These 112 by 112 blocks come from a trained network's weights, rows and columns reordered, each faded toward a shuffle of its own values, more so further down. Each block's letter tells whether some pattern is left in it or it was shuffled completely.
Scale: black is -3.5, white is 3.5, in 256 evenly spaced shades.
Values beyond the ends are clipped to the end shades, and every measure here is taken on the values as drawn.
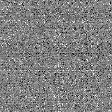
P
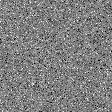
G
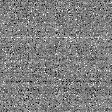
P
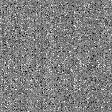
P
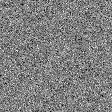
G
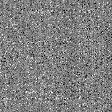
P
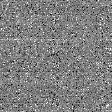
P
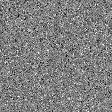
G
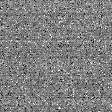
P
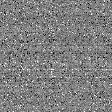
P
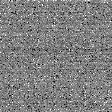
P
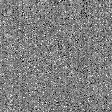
P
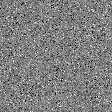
G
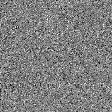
P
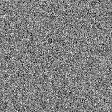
P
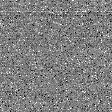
P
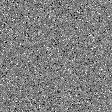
G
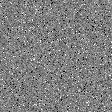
G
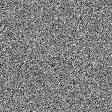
G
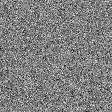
G
